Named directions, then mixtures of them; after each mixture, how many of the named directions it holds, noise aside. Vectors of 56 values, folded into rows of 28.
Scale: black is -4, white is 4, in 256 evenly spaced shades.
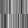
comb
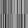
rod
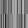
one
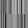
two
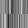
one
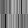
two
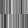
one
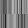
two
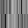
two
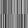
one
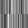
one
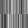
one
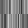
one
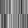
one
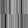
two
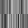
one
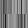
two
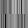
two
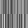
two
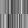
one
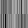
two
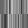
one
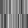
one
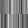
one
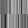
two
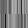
two
